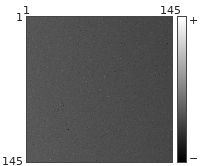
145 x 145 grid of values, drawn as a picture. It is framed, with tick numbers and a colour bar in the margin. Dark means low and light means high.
Histogram: bell-shaped. Slope: up to the left. Average level on the scale: 30%.
